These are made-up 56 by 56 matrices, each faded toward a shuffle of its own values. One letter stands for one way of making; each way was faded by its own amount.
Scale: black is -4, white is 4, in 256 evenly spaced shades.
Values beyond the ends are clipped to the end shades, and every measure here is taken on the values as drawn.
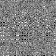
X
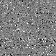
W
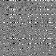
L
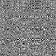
X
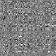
X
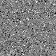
W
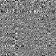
X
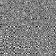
X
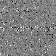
W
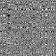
X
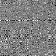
L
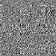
X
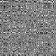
L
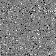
W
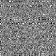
X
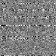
X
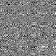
X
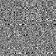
X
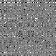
L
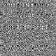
X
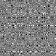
L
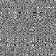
X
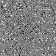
W
